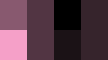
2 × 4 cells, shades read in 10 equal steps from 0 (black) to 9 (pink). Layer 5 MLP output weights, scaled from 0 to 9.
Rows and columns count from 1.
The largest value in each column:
9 3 1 2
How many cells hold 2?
2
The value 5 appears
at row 1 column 1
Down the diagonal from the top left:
5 3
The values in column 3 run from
0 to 1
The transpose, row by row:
5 9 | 3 3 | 0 1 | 2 2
